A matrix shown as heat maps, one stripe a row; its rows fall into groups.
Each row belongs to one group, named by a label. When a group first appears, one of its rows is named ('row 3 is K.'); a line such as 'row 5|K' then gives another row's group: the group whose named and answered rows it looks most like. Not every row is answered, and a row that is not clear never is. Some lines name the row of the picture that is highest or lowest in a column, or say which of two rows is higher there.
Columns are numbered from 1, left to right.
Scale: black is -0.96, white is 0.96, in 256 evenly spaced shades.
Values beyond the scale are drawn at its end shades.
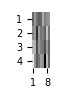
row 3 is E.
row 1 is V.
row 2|E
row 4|E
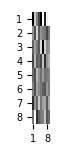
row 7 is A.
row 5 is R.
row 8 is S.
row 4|V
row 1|V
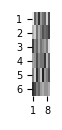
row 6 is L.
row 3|A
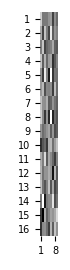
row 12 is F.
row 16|V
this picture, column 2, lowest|15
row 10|L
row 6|E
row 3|S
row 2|R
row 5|R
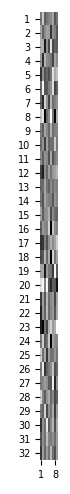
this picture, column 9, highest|23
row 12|L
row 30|A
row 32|A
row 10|E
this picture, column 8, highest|19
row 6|S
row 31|A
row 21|A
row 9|R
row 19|E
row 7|R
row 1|S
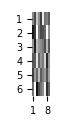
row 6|S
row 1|R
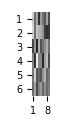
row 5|S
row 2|F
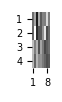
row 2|S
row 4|F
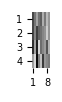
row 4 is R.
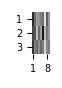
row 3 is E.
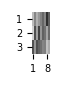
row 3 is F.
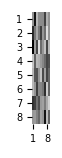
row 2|V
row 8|F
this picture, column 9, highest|7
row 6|E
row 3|A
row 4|F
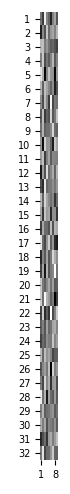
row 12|A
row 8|V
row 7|R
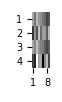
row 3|F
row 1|F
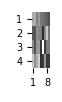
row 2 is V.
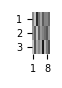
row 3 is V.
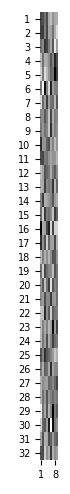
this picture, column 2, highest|6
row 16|V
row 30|R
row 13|E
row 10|V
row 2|L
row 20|R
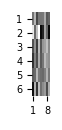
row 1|S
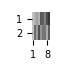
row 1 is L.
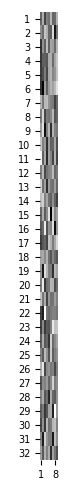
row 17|L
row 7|F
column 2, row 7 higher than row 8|No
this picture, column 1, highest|11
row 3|A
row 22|R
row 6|L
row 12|S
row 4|L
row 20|S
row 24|V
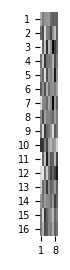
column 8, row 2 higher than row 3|Yes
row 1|F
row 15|S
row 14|F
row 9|S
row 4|S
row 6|A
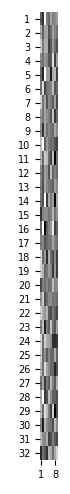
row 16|S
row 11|F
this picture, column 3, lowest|16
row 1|R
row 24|F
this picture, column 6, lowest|5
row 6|S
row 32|L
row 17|S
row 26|F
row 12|R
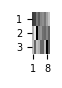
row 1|L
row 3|F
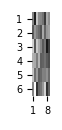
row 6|S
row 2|V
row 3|F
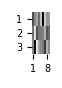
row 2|S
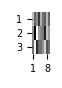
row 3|S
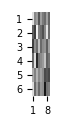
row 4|S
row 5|F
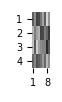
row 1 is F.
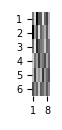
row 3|S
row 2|A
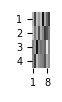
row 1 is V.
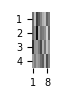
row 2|E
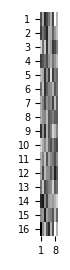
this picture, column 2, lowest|14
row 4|L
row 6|S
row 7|E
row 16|V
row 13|S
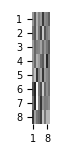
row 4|F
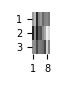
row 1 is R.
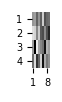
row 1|R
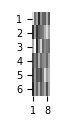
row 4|A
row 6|A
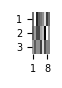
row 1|S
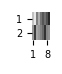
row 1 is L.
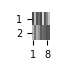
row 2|F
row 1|V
